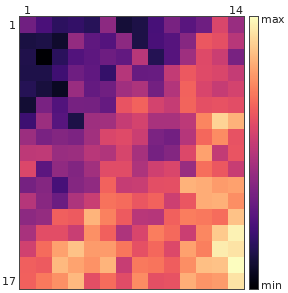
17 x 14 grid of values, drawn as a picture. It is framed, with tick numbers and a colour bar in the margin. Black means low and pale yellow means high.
Ninth with the lowest average: top left. Slope: up to the bottom right. Average level on the scale: 50%. Ninth with the highest average: bottom right.
